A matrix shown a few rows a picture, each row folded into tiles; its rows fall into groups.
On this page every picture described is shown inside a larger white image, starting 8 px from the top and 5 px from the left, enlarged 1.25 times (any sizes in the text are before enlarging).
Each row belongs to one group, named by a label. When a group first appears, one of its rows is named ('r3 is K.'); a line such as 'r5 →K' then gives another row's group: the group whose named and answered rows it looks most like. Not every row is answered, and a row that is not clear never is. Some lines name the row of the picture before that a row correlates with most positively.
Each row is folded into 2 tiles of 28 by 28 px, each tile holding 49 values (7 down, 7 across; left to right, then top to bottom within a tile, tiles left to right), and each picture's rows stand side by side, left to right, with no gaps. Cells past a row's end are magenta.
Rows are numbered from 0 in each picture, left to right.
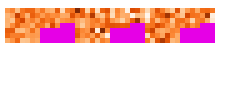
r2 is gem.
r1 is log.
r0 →log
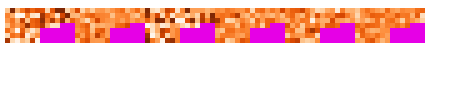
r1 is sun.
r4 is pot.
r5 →gem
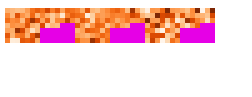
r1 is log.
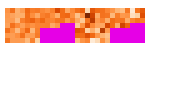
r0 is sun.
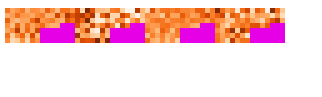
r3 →log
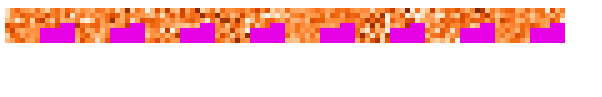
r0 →gem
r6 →sun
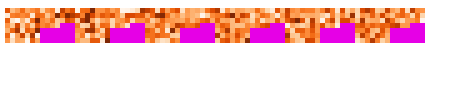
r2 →log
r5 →gem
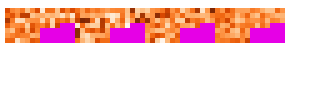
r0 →log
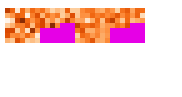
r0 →log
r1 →gem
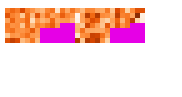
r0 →pot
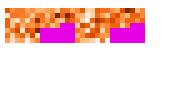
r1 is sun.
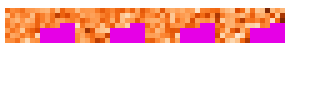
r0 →pot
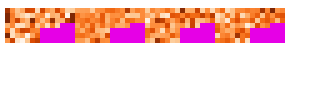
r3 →sun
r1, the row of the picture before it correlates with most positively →1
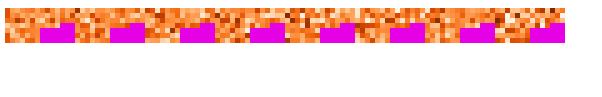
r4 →pot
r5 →gem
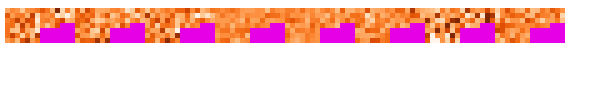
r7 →gem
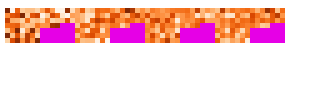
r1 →sun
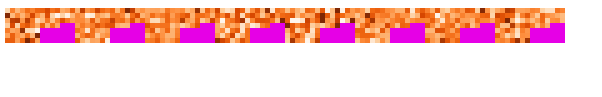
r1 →sun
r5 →log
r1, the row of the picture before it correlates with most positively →3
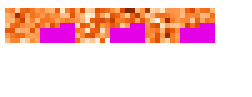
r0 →log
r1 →sun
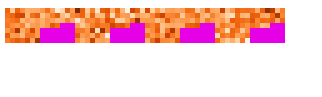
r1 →log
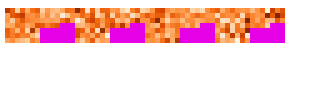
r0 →log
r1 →log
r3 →pot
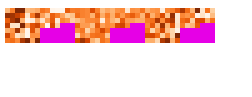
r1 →pot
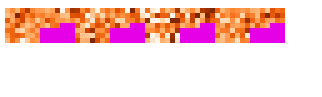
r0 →log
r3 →pot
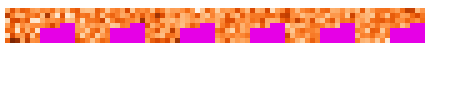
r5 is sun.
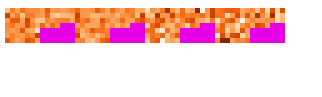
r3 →pot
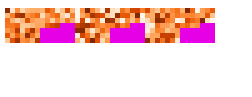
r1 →gem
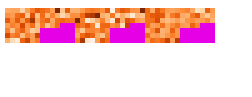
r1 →log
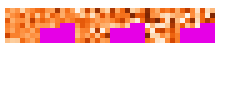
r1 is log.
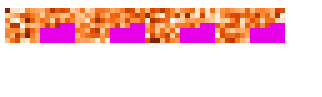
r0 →sun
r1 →sun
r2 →pot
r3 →gem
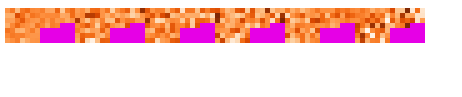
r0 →log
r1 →log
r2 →log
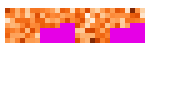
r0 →log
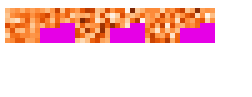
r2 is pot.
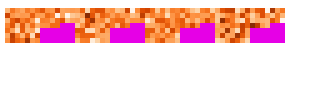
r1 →log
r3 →gem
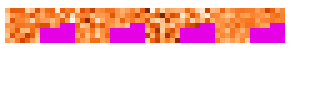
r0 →gem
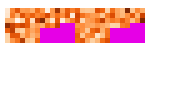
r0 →gem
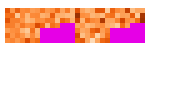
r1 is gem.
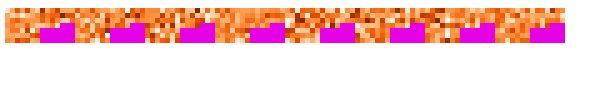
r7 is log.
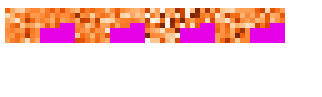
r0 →sun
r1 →pot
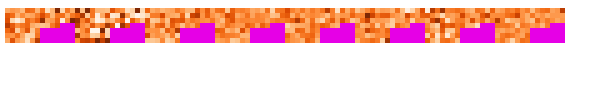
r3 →log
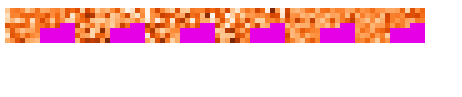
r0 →gem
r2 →gem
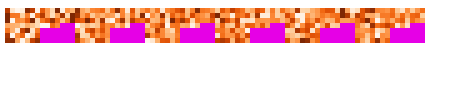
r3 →pot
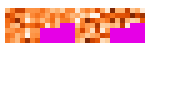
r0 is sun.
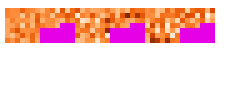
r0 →pot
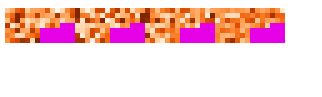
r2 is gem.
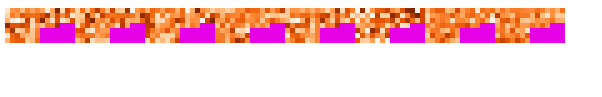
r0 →gem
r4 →gem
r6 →gem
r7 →pot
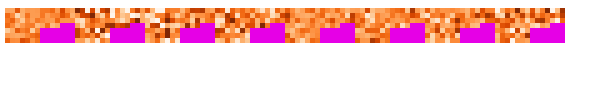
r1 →log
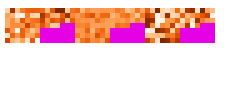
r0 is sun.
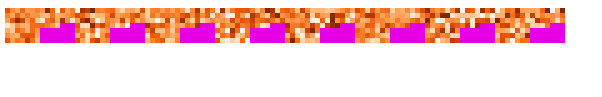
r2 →gem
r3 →sun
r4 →pot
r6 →log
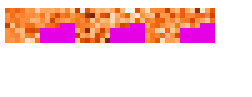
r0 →pot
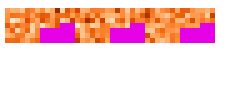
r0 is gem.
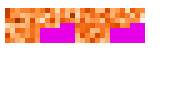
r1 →gem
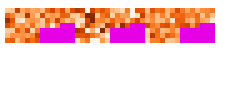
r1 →log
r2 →gem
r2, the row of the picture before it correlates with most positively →1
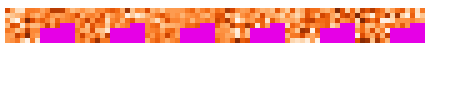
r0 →sun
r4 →sun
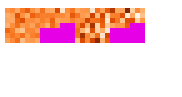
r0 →log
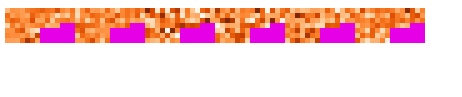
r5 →sun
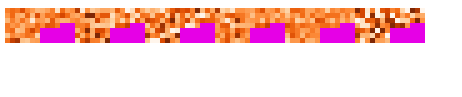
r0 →pot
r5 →log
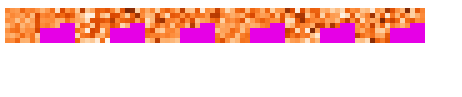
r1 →sun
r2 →log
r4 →log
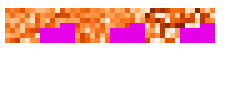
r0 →pot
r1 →pot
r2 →sun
